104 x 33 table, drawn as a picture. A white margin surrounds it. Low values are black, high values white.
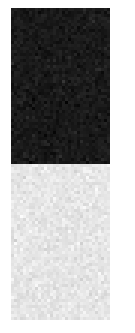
The table splits into 2 rows of 1 panel. Panel 1,1: very low, fine-grained, faint in contrast. Panel 2,1: very high, fine-grained, faint in contrast.
